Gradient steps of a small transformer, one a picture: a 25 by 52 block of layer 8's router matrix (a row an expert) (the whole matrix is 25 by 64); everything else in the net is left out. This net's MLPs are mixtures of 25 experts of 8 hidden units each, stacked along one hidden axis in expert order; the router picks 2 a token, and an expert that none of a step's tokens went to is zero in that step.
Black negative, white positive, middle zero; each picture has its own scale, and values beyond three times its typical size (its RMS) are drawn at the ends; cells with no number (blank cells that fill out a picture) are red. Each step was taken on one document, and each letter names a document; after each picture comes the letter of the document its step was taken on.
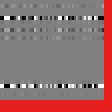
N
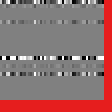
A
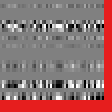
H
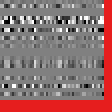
N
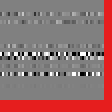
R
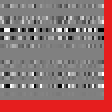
N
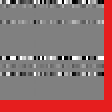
A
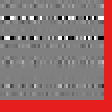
N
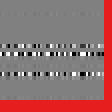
R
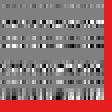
H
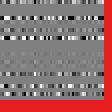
N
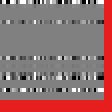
A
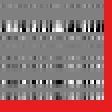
H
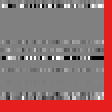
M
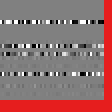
R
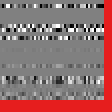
H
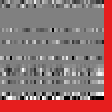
M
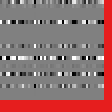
A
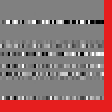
R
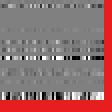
M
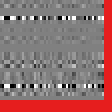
N
